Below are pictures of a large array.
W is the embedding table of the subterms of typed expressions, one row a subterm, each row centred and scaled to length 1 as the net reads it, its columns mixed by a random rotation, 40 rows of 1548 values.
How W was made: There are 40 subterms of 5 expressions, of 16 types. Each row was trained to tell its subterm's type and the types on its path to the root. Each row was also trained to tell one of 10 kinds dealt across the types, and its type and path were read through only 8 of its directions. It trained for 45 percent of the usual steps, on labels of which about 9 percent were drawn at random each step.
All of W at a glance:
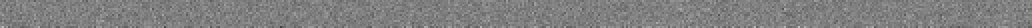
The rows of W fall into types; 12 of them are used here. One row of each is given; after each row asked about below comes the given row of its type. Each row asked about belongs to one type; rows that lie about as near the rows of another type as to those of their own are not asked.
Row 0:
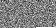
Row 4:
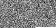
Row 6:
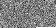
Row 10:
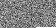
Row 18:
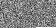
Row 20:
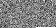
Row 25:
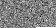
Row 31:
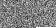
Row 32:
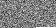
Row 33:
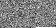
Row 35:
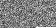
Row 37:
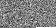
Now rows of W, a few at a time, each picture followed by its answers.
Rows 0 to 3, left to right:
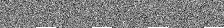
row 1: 25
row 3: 6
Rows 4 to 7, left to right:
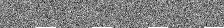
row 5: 32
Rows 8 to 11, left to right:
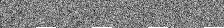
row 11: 25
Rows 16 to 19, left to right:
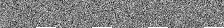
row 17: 0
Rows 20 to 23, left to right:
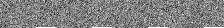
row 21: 35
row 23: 10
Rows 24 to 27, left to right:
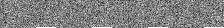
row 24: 18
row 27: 10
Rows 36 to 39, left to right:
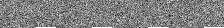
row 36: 20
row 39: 35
